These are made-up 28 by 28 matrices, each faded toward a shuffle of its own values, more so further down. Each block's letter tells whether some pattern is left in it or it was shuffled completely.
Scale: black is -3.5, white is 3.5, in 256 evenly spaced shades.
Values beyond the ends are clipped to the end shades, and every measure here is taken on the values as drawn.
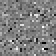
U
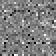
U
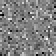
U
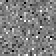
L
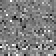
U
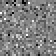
L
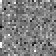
U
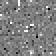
L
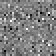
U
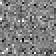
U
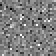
L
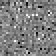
L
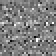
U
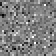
L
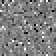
L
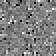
L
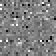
U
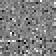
U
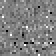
U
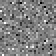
L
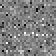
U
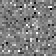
L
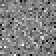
L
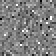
L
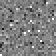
L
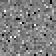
L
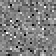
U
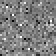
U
